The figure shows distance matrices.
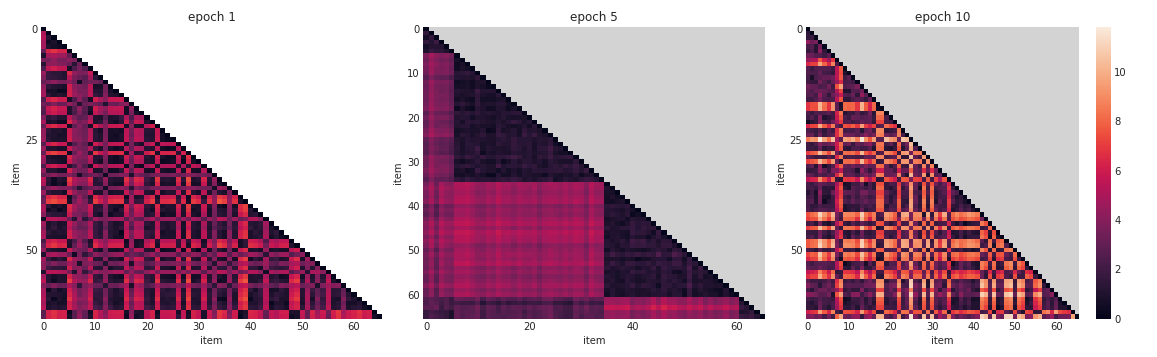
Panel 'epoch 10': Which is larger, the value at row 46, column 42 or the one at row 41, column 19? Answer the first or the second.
the first
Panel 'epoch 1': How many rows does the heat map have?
66
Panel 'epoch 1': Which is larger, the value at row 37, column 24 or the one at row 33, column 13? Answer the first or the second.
the second
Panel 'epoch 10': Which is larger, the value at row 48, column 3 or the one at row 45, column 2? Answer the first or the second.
the first
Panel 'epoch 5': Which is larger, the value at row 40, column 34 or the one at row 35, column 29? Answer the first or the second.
the second
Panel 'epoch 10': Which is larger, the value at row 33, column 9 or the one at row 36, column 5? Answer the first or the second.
the first
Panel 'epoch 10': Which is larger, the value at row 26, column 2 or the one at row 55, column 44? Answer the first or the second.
the second
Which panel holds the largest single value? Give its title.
epoch 10
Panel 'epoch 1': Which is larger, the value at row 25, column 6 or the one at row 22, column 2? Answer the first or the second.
the second
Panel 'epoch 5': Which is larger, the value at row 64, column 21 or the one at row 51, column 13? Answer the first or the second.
the second
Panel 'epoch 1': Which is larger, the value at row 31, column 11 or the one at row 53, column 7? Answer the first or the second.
the first
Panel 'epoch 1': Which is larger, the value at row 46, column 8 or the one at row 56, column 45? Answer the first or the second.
the first
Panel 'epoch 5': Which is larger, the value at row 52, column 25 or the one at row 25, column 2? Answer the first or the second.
the first
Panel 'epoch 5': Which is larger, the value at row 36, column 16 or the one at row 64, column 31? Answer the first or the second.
the first
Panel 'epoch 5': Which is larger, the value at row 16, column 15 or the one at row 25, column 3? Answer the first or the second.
the second
